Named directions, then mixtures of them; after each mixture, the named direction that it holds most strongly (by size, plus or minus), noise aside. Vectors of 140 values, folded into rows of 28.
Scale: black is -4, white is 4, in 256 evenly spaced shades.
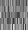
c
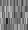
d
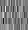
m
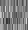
d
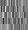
m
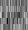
c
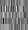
m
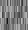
d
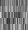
c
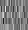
m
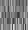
c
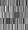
c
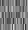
c
